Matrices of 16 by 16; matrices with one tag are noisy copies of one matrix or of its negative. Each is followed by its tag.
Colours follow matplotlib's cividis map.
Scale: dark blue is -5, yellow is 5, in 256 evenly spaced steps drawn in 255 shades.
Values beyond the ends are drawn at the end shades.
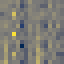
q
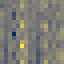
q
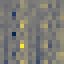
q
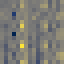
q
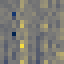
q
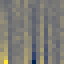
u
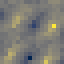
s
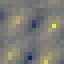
s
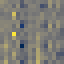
q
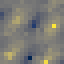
s
